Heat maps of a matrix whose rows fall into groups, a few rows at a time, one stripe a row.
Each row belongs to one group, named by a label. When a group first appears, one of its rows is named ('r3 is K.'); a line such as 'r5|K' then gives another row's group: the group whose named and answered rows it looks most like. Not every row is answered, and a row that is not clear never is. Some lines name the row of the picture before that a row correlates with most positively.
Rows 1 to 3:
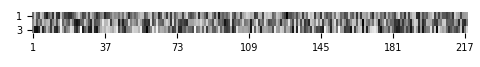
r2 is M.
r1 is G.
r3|M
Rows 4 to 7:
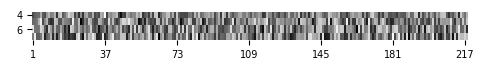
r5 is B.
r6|G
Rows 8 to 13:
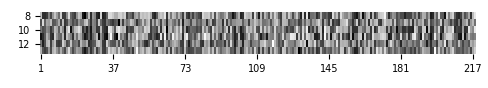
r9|G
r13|M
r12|B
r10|M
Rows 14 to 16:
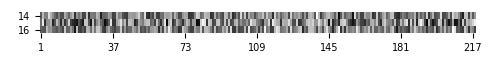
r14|B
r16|B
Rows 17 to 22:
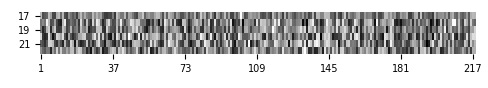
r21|B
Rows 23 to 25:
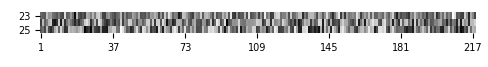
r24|G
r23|B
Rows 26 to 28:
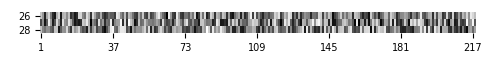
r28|M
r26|G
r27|G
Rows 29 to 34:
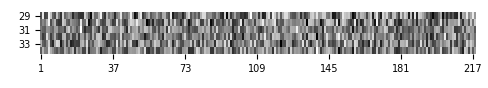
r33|G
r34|B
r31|M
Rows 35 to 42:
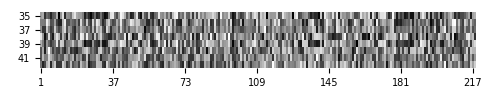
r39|M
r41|B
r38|G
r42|B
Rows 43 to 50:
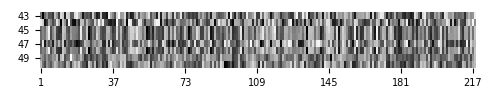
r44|G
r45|B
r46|B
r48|B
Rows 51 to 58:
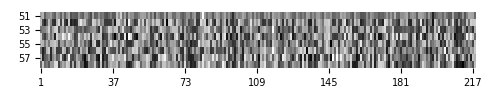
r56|B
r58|M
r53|M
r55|M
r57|M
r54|G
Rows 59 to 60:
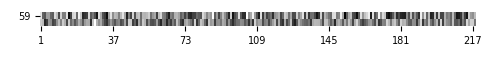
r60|G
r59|M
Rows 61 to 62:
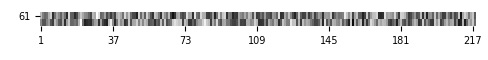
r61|G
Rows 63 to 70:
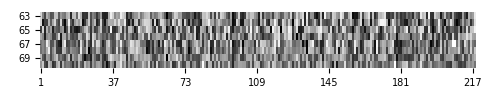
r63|M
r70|G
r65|G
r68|B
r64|M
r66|G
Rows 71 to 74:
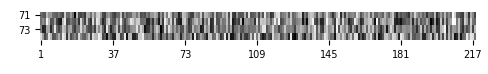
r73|B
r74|G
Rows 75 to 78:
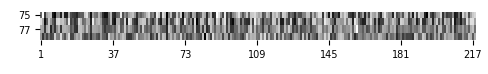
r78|M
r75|G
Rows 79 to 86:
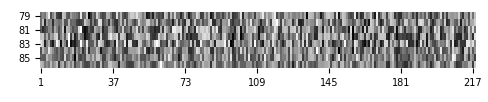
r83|G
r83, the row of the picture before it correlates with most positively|76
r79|B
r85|B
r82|M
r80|G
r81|M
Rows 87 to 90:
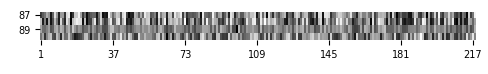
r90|G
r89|M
